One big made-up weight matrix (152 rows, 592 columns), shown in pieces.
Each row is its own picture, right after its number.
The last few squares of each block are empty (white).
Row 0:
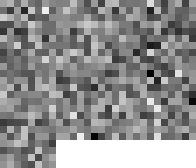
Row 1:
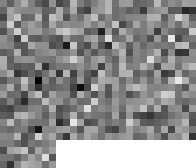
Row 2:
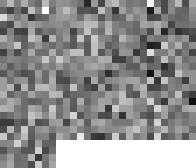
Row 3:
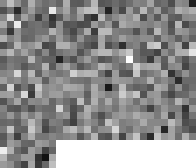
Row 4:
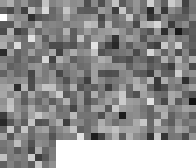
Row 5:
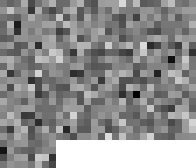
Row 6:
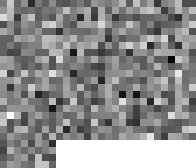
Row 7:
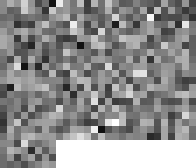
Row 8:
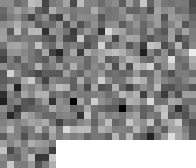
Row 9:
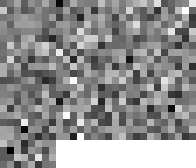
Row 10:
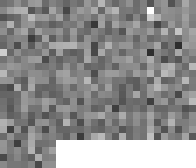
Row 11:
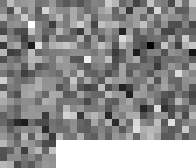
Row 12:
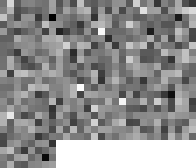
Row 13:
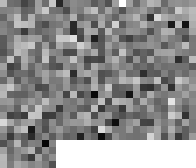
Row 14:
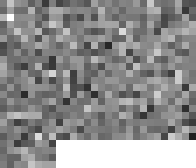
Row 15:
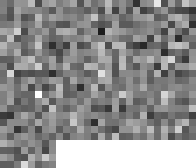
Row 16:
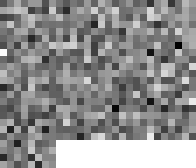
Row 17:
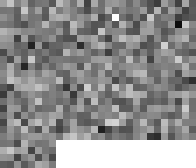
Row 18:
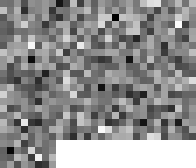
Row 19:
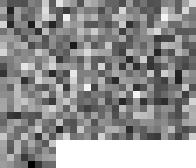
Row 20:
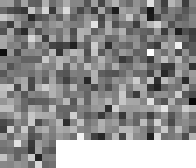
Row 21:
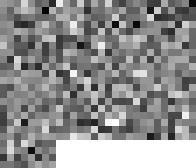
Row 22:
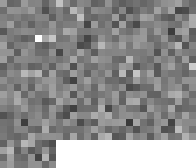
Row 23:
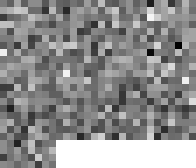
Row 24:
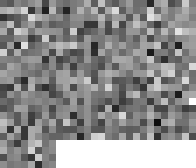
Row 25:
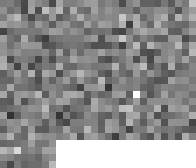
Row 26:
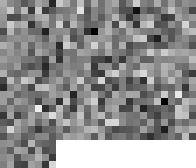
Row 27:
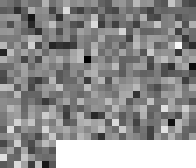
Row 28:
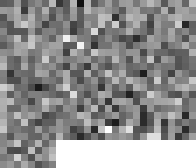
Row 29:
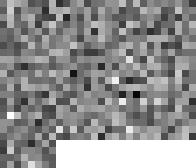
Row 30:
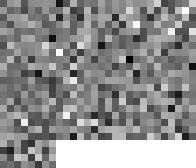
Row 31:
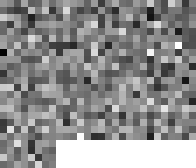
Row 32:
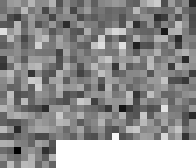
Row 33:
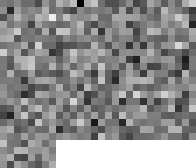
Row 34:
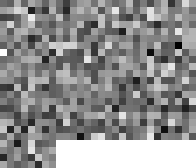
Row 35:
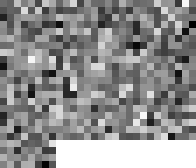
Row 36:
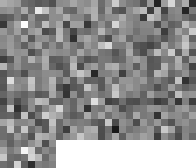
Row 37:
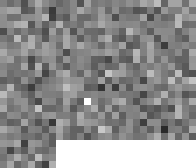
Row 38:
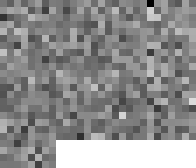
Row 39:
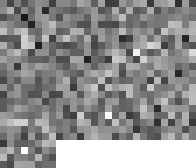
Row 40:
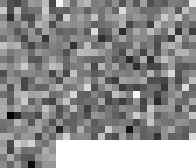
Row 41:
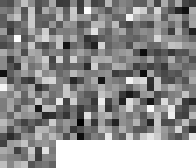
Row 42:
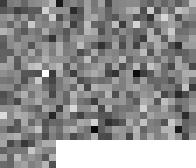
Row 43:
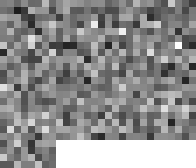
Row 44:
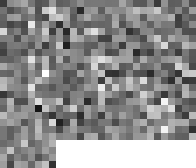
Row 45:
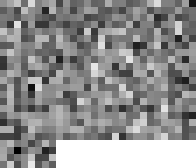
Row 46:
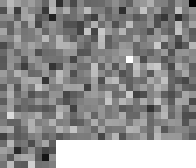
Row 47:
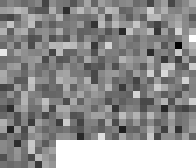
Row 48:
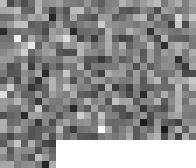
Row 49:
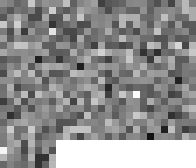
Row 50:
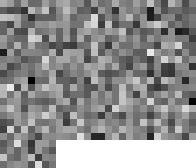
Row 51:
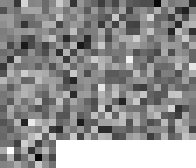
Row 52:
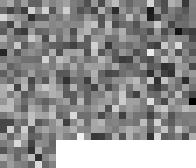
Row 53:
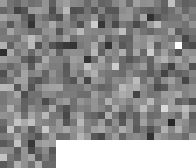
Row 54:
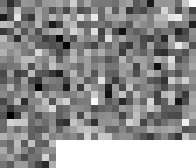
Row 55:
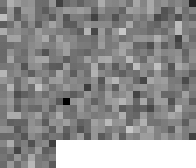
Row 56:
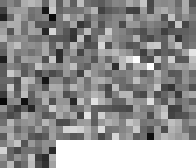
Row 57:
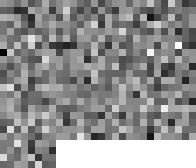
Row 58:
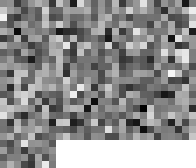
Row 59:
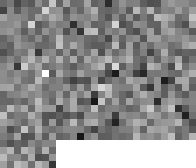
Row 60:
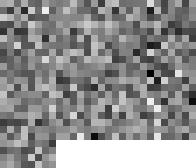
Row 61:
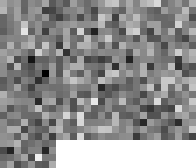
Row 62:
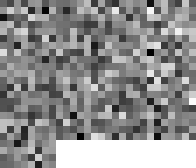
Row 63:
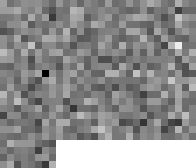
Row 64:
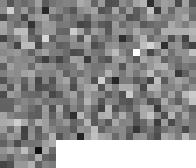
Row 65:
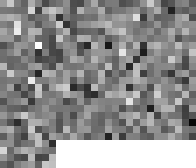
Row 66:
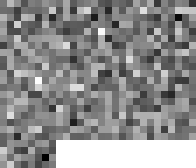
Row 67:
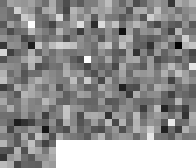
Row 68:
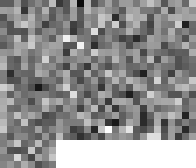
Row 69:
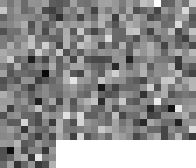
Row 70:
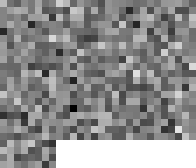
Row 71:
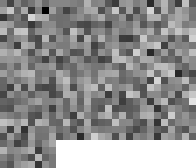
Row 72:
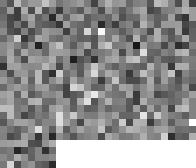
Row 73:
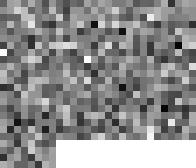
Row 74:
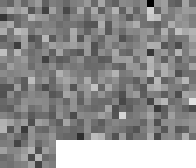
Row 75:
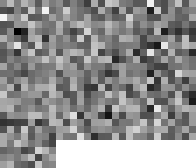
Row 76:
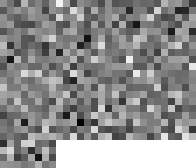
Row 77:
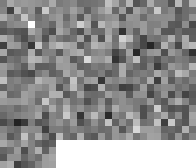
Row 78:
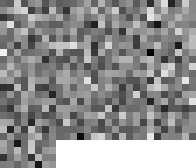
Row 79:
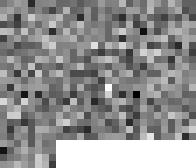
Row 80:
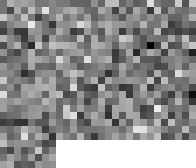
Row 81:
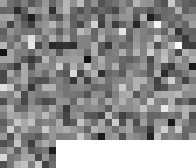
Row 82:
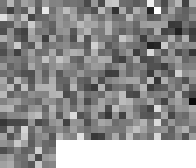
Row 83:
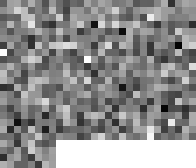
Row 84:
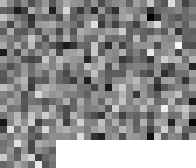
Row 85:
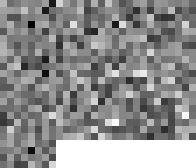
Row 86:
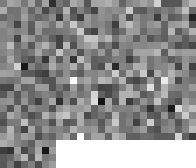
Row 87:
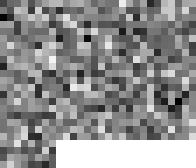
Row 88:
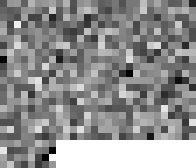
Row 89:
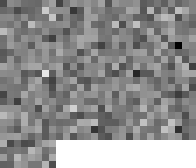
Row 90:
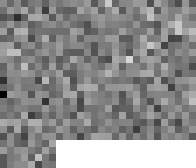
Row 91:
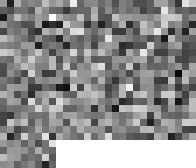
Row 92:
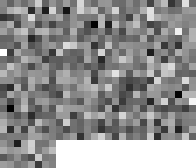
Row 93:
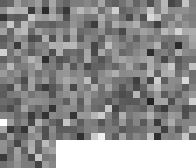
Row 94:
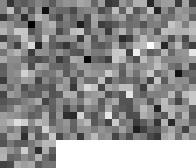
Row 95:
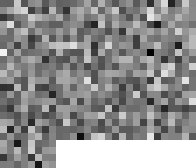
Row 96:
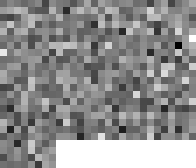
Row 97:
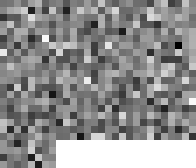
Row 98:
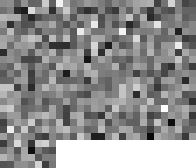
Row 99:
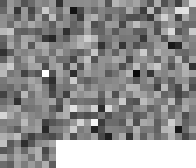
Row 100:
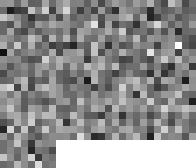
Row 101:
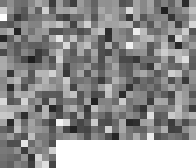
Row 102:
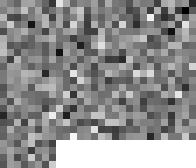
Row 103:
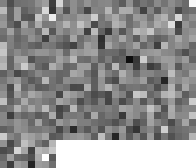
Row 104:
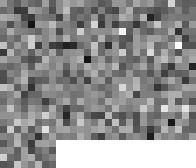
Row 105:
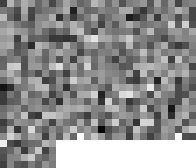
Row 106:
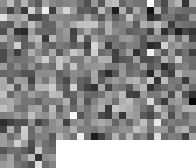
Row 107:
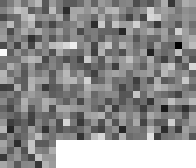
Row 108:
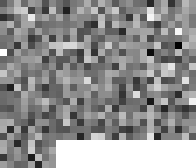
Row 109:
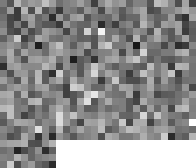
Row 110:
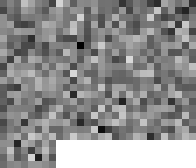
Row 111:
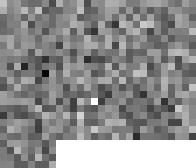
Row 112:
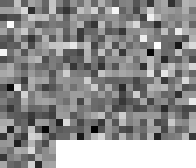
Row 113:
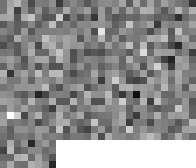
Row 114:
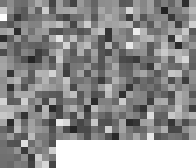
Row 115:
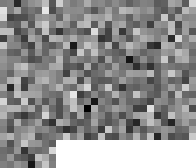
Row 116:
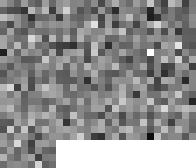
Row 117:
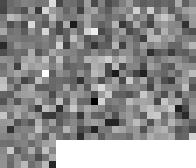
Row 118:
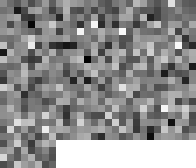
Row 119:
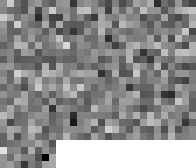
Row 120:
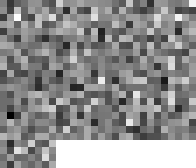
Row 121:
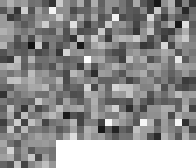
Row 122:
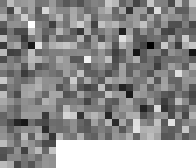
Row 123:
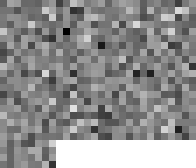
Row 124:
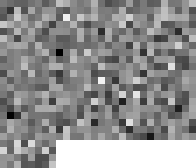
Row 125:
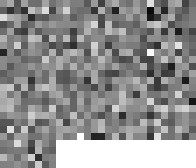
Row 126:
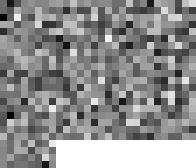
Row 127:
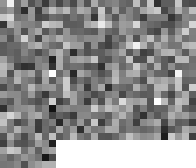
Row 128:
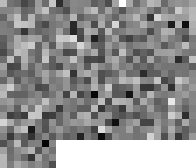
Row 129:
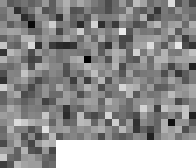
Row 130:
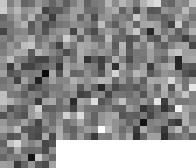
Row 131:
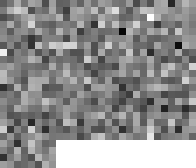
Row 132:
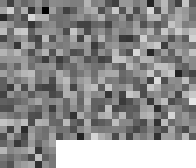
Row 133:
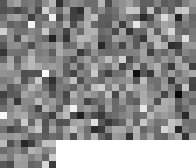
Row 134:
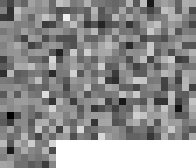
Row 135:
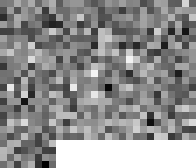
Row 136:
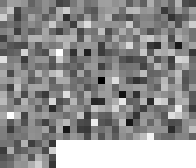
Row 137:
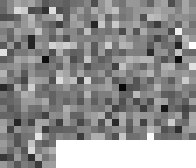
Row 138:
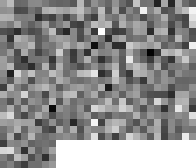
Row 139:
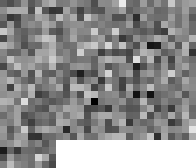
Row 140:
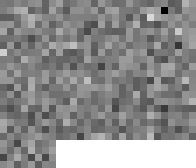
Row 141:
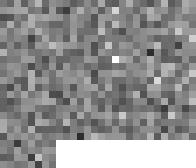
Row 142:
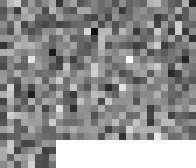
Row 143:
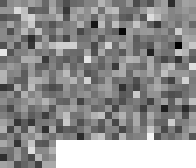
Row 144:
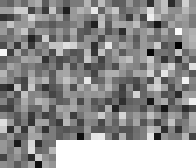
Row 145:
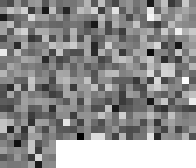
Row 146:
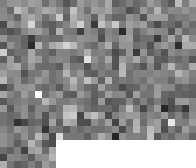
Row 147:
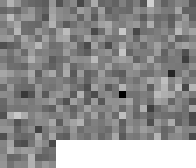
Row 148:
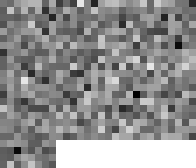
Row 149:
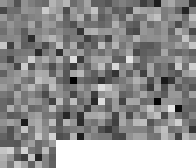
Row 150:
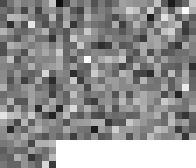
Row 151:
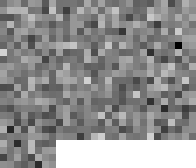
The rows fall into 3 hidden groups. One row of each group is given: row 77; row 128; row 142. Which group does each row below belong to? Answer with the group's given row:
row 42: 128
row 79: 142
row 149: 128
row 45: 142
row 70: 128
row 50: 77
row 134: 142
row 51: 128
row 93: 77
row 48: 128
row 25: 142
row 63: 128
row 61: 128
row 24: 77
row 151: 77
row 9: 128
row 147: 142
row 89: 128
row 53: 77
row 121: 128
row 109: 142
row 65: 142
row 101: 142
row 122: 77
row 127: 142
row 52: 77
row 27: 77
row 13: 128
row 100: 77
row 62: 77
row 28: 128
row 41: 128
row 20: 77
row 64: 77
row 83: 77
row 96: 77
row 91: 142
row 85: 128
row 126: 142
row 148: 142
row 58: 142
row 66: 142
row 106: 77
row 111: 128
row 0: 77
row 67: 77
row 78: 77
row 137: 77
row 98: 77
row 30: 128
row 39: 77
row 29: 142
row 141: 77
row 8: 142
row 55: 142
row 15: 142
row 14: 142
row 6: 142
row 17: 128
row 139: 142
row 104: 77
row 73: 77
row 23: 77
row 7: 128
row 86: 128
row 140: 77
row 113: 142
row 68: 128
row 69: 128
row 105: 128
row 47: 77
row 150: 128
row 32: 142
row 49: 142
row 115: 142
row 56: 142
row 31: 77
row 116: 77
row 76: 128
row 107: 77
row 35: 142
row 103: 142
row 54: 142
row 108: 77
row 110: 128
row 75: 77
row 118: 77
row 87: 142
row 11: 77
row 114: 142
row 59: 128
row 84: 77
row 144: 77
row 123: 128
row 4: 77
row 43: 77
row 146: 77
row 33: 142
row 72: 142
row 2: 77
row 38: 77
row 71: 77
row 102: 128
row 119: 142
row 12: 142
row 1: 142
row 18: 128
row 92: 77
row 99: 128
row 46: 142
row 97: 77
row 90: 77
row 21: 128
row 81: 77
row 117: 128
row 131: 77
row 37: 128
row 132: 77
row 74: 77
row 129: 77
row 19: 142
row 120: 142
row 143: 77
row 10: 77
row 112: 77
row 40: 142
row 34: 77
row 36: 128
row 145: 77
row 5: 142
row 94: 77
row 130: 128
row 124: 142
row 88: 142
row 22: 128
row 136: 142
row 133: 128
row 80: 77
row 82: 77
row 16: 77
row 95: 77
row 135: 142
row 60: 77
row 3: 142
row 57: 77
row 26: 128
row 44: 128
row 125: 77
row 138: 142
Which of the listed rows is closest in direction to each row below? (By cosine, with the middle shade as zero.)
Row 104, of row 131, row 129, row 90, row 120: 129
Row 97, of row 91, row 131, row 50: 131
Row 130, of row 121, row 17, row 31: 31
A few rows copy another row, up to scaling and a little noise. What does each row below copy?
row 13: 128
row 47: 96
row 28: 68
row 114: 101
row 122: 11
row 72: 109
